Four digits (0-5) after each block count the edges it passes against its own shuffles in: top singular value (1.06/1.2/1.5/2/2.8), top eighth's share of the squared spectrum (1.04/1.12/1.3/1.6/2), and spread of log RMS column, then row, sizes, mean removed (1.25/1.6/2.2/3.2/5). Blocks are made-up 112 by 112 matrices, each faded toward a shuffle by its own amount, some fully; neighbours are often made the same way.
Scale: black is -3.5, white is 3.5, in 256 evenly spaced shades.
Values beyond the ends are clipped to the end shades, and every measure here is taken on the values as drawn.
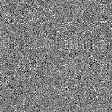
4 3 2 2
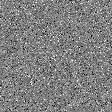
1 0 0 0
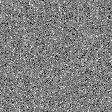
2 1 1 0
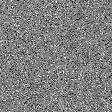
1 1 0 0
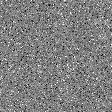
0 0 0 0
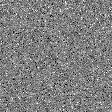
2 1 0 0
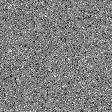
0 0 0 0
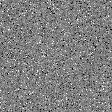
0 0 0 0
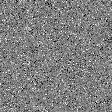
0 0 0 0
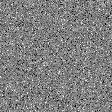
3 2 0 0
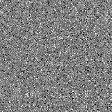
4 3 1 1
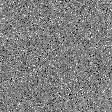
1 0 0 0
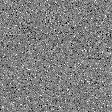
2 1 0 0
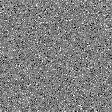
2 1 0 0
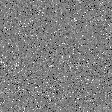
0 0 0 1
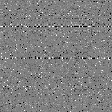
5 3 1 2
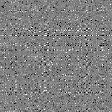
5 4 2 3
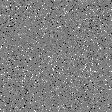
2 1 0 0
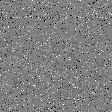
3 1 0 0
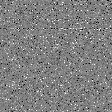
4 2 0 2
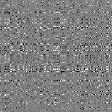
5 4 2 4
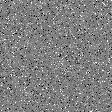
0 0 0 0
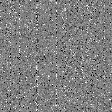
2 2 3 0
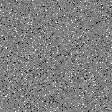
3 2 1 0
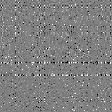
5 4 2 2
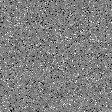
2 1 0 0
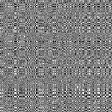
5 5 4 4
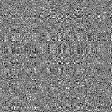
5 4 3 3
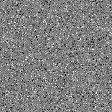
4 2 1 1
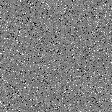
2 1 0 0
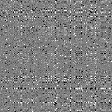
5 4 3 3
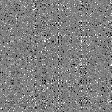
4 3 2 2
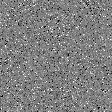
2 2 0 0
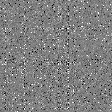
4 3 2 2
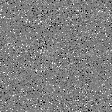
3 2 1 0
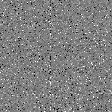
3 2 1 0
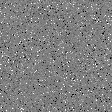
0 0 0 0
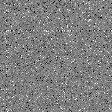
3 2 1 1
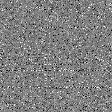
3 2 0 2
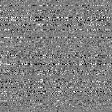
4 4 1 4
